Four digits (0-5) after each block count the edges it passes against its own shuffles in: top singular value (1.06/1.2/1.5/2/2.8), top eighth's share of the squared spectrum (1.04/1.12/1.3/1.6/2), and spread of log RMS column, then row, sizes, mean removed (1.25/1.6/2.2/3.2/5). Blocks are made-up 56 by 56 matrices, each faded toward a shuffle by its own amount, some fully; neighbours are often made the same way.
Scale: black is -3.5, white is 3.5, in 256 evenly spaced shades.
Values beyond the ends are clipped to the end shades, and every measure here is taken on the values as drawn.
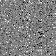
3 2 1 0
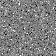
0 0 0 0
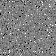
1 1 0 0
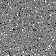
0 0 0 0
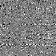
3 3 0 2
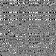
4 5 1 3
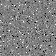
1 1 0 0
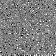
2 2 0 1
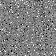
1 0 0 0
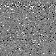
3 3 0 2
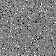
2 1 0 1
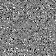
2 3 0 2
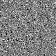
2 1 0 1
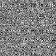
3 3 1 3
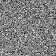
2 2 0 1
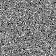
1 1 0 0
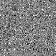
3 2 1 2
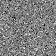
1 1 0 0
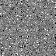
1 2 1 1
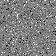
0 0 0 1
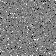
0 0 0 0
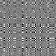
5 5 4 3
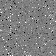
2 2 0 0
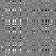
5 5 3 3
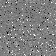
2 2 0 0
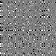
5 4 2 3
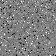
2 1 0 0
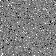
1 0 0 0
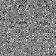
3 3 1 1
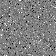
0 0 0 0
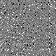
3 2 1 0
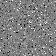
1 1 0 0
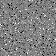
1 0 0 0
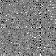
3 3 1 1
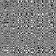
4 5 3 3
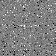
2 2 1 1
